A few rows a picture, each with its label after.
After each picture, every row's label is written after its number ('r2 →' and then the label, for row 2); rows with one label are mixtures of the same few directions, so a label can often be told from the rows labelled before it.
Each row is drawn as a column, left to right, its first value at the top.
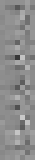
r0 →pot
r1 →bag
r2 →bag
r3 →bag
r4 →pot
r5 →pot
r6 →bag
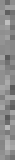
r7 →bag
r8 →pot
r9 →bag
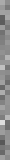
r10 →pot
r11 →pot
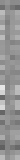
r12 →bag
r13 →pot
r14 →bag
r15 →bag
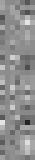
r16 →pot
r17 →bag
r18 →bag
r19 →pot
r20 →pot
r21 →pot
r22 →pot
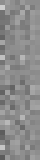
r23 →bag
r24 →pot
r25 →bag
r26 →pot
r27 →pot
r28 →bag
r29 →bag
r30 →bag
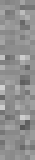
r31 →bag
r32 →pot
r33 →pot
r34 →bag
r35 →pot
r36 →pot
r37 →bag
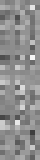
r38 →pot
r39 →pot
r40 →pot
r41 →pot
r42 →bag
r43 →pot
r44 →bag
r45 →bag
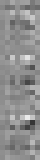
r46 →pot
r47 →bag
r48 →pot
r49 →pot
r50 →pot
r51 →pot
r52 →pot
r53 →bag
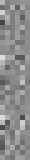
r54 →pot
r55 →pot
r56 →bag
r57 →bag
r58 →pot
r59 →pot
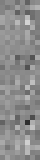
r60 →pot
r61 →bag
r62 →pot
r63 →pot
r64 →bag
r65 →pot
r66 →pot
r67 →bag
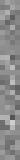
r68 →pot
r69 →pot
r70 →pot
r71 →bag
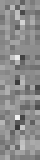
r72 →pot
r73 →bag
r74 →bag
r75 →pot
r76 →pot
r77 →bag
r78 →pot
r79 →bag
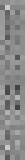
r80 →bag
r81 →bag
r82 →pot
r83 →bag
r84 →pot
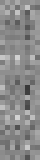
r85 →bag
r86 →pot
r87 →bag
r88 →pot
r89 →bag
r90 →bag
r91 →pot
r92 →bag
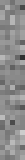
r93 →pot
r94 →bag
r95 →pot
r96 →bag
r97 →bag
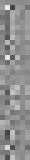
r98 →pot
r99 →bag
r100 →bag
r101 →bag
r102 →pot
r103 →bag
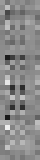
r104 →pot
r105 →pot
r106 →bag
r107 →pot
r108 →bag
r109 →pot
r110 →pot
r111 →pot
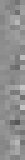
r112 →pot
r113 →bag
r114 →pot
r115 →pot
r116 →bag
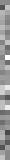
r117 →bag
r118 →bag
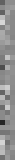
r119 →pot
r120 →bag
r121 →bag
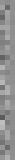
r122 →pot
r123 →bag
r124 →bag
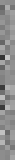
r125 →bag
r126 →bag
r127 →bag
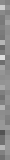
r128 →bag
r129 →pot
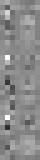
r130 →pot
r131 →pot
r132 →bag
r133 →bag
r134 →pot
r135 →pot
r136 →pot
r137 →bag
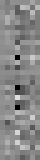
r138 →pot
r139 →pot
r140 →pot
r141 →bag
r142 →bag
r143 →bag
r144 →pot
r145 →bag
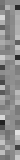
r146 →pot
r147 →bag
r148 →bag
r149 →bag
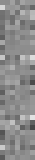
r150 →bag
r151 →pot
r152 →pot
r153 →pot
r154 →pot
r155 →pot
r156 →pot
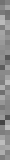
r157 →pot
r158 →pot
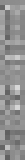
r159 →bag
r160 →bag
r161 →bag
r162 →bag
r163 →bag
